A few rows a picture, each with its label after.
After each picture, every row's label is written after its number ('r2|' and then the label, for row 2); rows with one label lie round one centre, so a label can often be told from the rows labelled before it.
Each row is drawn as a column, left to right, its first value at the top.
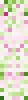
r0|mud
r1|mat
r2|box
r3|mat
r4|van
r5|mat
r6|mud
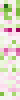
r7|van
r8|box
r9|box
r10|van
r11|box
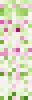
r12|mud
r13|box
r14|mud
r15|van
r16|box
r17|mud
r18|mud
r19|van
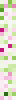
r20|box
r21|van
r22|mat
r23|van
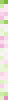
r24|mat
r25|mat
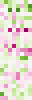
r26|van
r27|mat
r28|box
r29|mat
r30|box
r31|van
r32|box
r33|box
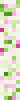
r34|box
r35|mud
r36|mud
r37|van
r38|mat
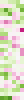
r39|mud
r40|mud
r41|mud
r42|mat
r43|mat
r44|box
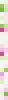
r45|box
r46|van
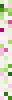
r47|box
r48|van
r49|mud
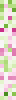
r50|box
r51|van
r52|mat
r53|box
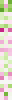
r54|box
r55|van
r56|box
